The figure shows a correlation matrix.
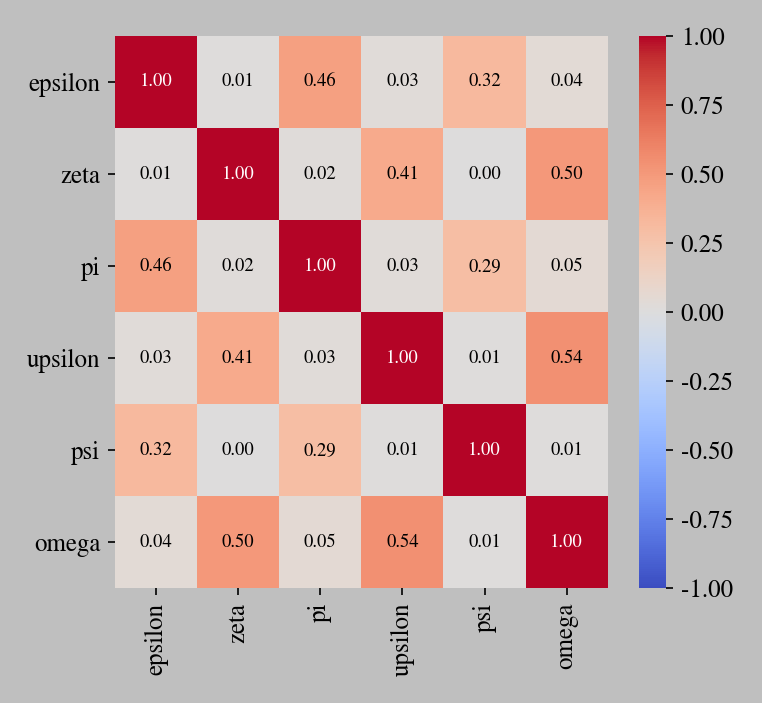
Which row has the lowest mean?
psi
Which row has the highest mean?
omega
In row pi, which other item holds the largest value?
epsilon
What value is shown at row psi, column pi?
0.29
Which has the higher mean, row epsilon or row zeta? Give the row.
zeta
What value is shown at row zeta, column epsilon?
0.01
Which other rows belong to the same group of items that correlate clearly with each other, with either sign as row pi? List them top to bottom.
epsilon, psi
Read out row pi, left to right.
0.46 0.02 1.00 0.03 0.29 0.05
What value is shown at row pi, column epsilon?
0.46
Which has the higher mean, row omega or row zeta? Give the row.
omega
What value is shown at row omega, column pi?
0.05
